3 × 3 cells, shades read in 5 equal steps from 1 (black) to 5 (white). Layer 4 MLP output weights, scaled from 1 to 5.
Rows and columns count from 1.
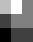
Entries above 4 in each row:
1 0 0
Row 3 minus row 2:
-1 -1 -1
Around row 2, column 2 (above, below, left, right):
5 2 2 3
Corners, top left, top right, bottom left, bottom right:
4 3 1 2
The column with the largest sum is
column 2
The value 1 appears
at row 3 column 1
